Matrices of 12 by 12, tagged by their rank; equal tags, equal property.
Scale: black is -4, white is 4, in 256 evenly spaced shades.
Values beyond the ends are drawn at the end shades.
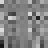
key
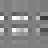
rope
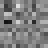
key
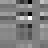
rope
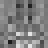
key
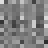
key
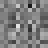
key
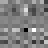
key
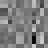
key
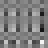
rope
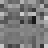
key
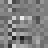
key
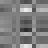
rope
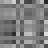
rope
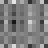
rope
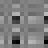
rope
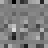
key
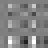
rope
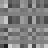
rope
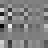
rope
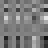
rope
